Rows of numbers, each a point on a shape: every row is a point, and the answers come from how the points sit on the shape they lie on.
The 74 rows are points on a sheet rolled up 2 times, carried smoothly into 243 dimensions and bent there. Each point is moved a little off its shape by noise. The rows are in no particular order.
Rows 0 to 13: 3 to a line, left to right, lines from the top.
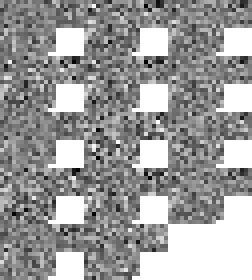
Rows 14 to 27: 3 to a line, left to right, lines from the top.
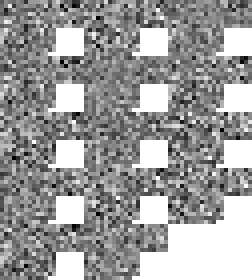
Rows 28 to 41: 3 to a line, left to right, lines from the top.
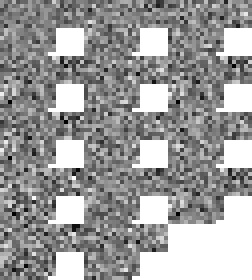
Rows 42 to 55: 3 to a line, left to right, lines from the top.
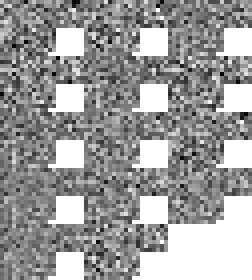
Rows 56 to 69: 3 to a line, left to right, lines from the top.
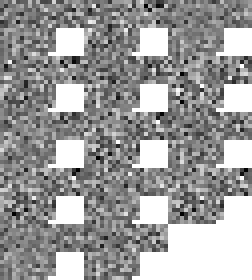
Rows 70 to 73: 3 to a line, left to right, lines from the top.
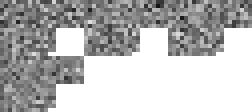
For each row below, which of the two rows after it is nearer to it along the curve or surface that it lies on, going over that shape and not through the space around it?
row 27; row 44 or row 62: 44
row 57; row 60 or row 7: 60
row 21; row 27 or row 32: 32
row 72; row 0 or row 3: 0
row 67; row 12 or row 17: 17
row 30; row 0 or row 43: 0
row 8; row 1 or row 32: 32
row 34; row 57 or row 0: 57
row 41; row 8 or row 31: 8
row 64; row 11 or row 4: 4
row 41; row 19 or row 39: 39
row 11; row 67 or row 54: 54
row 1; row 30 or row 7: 7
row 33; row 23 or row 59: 59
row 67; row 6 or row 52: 52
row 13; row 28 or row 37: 28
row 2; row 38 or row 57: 38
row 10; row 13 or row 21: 21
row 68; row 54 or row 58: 54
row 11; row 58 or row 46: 58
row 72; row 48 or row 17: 48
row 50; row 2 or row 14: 14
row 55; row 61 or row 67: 61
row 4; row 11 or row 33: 33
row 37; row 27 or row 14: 14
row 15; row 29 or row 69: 69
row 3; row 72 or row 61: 61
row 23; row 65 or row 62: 62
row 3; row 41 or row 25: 25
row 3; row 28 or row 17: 17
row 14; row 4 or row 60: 4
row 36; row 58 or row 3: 58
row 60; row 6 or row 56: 56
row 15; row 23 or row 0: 23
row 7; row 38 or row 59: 59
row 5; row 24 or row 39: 39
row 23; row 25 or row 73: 73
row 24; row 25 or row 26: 26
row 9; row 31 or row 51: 31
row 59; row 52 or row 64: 64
